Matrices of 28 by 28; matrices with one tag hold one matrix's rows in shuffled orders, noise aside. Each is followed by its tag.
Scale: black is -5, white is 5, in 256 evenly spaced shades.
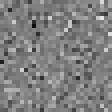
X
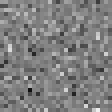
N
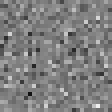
N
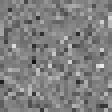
X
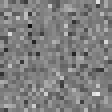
N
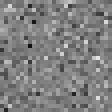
N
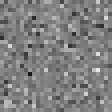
N
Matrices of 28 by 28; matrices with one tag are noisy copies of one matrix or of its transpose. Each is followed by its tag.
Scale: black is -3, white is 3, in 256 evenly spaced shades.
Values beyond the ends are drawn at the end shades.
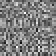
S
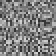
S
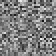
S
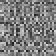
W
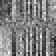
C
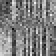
C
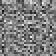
W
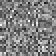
S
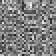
W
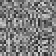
S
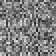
S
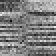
C
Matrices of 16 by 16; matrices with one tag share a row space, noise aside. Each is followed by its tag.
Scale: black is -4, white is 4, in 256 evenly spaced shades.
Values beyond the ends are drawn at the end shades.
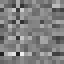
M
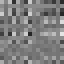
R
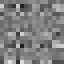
M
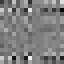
R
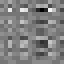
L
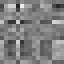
M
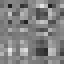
L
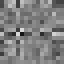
M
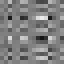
L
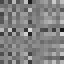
R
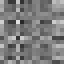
M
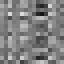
L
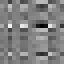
L
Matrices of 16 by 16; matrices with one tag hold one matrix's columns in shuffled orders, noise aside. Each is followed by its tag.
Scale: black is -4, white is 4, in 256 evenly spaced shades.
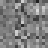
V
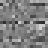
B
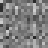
V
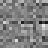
B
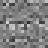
B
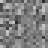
V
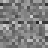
B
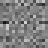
B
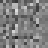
V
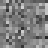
V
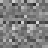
B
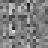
V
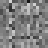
V
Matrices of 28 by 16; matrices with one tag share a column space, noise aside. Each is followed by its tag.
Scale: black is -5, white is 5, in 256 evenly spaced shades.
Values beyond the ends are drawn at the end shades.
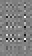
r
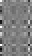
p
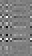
r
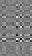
r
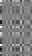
p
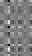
p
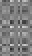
p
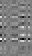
r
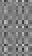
p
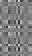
p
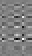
r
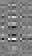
r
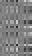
p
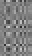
p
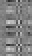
p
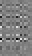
r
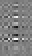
r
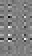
r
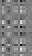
p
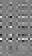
r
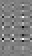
r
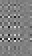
r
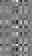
p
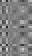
p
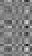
p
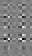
r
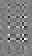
r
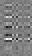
r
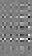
r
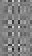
p
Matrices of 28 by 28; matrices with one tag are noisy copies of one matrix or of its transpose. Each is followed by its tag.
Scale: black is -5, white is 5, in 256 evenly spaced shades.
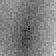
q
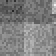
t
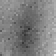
q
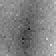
q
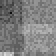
t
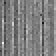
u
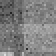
t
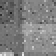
t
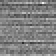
u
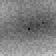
q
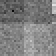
t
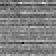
u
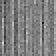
u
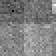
t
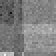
t
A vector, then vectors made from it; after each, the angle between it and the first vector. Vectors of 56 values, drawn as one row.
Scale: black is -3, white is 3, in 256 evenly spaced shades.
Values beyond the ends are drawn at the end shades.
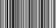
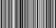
partly opposed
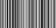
nearly parallel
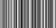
partly opposed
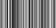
nearly parallel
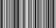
orthogonal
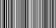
partly opposed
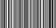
nearly opposite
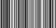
partly opposed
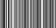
nearly opposite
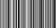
orthogonal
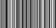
orthogonal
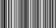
nearly opposite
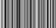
orthogonal
